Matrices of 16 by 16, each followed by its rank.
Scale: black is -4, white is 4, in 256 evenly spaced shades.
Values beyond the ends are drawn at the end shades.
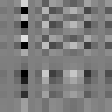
one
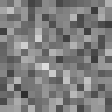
full rank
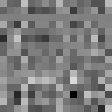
three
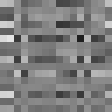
two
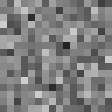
full rank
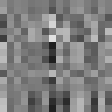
two
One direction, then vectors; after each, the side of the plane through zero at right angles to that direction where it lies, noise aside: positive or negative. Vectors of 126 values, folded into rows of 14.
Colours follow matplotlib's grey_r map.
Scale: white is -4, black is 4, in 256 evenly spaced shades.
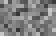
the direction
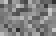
positive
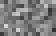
negative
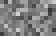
negative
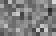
negative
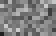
negative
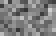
positive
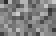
negative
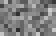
positive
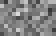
negative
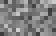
negative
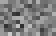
positive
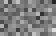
positive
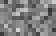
negative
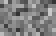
positive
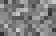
negative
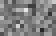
negative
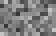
positive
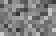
positive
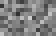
positive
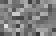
negative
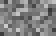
negative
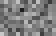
positive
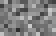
positive
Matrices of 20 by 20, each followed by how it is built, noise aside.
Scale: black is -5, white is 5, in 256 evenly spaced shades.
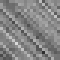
Toeplitz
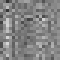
low rank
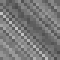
Toeplitz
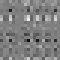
low rank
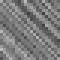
Toeplitz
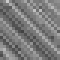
Toeplitz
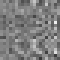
low rank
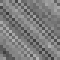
Toeplitz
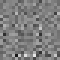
low rank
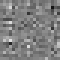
low rank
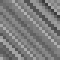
Toeplitz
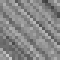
Toeplitz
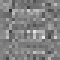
low rank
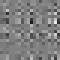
low rank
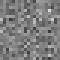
low rank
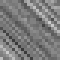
Toeplitz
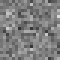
low rank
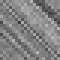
Toeplitz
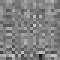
low rank
